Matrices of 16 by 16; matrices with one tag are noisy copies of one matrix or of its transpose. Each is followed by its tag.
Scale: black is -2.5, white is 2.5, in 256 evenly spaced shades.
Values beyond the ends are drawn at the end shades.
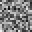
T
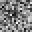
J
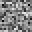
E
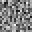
E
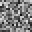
T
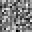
E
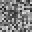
J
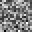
T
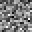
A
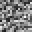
A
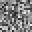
J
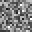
T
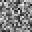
T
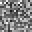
J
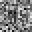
J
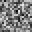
T
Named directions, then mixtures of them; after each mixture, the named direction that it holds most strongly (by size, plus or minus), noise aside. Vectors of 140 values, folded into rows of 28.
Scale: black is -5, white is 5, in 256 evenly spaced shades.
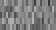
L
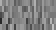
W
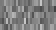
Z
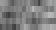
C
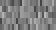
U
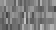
Z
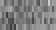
L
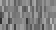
W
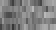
C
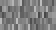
U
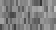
Z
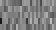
W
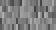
U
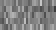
Z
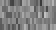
U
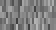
U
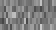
Z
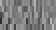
W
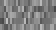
Z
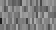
U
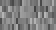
U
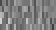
W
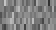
L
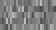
Z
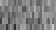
W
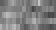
C
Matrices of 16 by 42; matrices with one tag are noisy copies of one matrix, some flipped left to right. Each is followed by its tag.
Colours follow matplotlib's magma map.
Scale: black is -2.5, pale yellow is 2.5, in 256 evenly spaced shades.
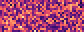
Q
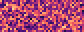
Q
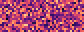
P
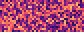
Q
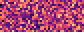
P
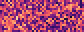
Q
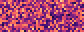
P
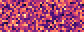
P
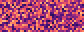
P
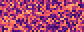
Q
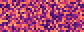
P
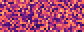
P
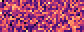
Q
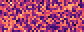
Q
